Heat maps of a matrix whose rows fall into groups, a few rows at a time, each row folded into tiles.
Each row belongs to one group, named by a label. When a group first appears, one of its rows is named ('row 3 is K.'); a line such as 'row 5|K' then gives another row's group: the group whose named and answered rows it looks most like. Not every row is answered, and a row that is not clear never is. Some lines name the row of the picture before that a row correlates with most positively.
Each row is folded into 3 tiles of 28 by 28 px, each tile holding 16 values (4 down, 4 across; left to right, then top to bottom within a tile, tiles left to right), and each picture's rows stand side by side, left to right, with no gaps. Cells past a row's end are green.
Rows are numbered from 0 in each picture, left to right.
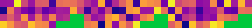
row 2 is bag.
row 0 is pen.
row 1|bag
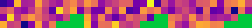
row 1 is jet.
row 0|pen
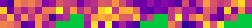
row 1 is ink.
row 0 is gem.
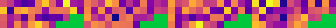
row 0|jet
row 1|gem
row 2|jet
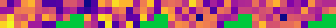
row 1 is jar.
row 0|ink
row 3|gem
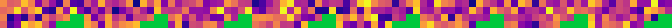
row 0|jet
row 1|bag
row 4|jar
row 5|gem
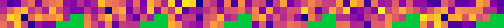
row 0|ink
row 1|jar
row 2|bag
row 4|bag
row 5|ink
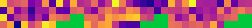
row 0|bag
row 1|ink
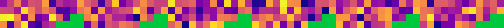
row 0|ink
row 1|gem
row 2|bag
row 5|gem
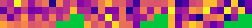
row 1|pen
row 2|jet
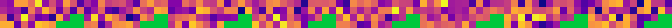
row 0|jar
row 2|jar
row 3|pen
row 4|gem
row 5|bag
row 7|gem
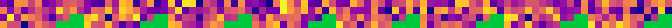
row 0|pen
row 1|ink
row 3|jar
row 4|pen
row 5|jet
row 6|ink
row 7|pen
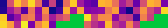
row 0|jar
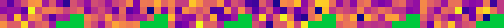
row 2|jet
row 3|pen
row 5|jet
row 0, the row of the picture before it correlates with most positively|0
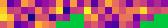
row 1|gem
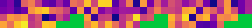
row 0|jar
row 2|ink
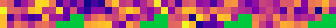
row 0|jet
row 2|ink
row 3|pen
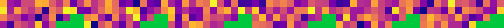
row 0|jet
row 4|pen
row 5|jar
